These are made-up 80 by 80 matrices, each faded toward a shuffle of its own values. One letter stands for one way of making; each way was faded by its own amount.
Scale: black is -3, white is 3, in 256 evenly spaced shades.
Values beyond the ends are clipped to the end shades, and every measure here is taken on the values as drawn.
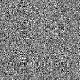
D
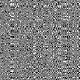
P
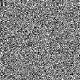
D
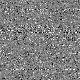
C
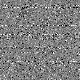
C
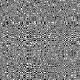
P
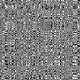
P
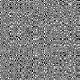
P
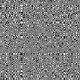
P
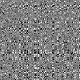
P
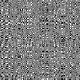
P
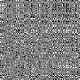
P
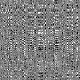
P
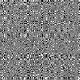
P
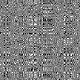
P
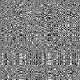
P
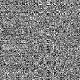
D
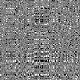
P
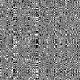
P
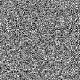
D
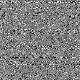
C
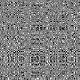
P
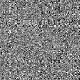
D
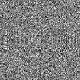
D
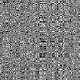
P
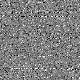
C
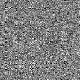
D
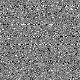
C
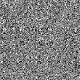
D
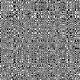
P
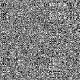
D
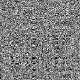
D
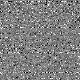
C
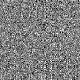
D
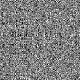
D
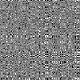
P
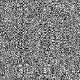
D
